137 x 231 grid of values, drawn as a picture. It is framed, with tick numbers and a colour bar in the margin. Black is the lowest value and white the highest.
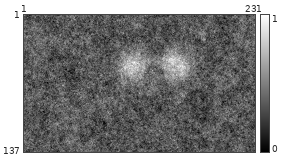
There are two bumps. There is no overall slope. No row or column stands out. The texture is blotchy. The centre is the ninth with the highest average. The halves do not mirror each other.
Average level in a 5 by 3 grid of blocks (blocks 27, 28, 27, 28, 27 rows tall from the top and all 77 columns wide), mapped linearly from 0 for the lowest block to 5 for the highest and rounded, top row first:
1 0 1 | 1 5 2 | 0 3 1 | 1 0 0 | 1 0 0
